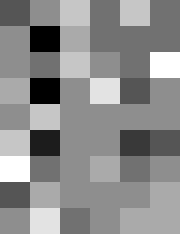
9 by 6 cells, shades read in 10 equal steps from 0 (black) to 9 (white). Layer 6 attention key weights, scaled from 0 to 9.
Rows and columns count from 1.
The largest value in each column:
9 8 7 8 7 9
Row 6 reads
7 1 5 5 2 3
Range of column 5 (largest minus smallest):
5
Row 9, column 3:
4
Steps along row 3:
down up down down up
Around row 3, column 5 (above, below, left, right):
4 3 5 9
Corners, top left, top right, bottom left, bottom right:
3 4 5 6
